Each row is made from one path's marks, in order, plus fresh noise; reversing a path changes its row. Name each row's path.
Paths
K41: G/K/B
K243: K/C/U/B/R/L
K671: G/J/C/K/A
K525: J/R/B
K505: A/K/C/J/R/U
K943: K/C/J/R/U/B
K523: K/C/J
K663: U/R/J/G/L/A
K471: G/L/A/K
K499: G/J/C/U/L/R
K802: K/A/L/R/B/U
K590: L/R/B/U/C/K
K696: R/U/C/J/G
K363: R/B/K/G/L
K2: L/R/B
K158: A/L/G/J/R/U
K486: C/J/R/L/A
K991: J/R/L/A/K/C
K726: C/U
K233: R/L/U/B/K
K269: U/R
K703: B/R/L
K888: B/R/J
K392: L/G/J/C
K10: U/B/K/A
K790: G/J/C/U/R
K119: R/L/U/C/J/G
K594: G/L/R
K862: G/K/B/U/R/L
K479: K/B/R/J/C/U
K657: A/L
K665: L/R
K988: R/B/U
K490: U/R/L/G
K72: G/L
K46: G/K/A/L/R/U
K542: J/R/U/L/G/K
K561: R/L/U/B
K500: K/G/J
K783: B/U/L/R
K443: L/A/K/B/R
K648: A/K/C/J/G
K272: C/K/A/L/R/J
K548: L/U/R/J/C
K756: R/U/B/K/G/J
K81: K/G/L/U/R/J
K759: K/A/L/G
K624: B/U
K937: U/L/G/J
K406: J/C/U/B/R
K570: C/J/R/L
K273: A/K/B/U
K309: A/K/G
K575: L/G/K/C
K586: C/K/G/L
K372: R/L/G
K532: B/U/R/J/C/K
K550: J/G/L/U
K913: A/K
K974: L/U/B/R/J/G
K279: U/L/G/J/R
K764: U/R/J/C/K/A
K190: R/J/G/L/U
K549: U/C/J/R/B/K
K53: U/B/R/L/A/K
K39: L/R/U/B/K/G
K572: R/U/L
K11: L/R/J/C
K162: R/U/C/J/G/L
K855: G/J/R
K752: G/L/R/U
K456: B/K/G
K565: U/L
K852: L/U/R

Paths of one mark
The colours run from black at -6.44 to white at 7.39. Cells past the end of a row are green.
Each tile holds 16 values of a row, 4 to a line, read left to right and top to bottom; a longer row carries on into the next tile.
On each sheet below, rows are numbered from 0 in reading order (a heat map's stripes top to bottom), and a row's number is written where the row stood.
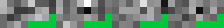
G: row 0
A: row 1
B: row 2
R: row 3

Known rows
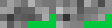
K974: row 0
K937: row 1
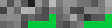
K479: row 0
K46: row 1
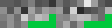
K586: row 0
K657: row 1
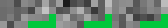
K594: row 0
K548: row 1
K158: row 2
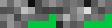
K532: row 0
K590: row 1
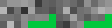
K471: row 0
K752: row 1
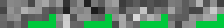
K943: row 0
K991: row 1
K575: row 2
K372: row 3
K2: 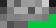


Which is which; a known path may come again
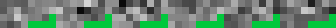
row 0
K572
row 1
K663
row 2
K11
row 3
K162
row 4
K39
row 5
K549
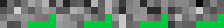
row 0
K703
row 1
K548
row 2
K991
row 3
K590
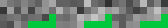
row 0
K269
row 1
K72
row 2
K372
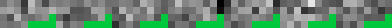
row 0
K550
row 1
K974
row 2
K624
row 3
K41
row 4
K2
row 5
K657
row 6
K53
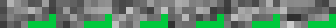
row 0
K233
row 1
K752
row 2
K570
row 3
K273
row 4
K243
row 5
K500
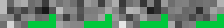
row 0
K671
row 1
K937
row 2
K523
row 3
K279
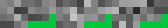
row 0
K46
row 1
K565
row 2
K471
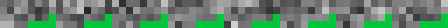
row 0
K272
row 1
K525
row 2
K790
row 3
K499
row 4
K913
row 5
K594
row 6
K490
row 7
K158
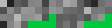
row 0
K726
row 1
K542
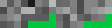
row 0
K479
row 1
K190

